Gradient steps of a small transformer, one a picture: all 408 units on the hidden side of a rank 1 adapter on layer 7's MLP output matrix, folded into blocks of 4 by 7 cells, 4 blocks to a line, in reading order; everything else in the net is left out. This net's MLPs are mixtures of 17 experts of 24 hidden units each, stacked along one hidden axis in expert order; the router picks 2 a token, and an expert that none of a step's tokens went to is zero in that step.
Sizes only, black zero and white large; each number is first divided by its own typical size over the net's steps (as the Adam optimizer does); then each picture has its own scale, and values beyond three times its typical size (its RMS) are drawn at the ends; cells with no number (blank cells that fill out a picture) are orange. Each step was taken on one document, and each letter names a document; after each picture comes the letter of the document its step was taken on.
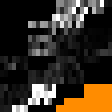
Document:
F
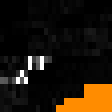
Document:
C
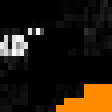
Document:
C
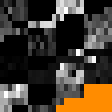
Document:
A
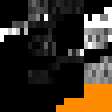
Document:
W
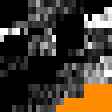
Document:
W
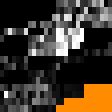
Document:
F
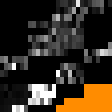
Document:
F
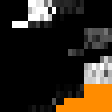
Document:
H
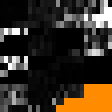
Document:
C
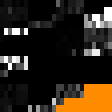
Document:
C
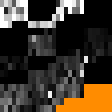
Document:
A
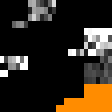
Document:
H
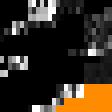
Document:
H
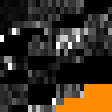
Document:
C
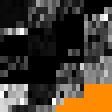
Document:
W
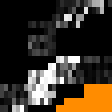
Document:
F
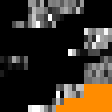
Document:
H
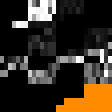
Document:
H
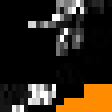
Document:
F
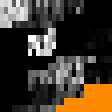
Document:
A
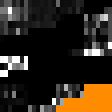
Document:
C
